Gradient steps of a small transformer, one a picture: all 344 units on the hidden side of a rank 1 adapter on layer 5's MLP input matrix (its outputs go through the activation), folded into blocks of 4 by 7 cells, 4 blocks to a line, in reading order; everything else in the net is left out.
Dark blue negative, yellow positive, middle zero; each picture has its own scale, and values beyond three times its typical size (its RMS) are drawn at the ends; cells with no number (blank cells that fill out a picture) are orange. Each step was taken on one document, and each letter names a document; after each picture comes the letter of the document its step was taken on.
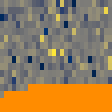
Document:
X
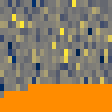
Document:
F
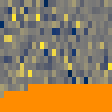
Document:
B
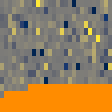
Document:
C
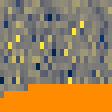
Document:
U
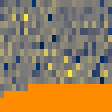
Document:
U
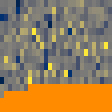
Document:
U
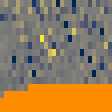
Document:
X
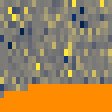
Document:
F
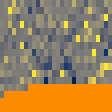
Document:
C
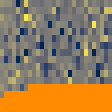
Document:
U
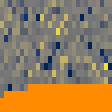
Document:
B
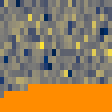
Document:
U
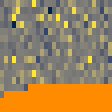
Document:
X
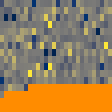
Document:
U
